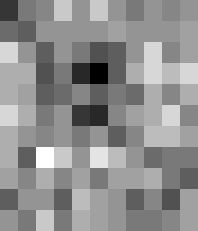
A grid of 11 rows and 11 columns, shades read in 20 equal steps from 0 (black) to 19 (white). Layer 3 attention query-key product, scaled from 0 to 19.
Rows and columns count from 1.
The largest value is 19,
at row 8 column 3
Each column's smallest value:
4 7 6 7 3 0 7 7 8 6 7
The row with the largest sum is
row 8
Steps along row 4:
same down up down down up up up down up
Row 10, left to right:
7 11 11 7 14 12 11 7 10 6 12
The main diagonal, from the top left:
4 7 7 9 10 3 7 11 13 6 12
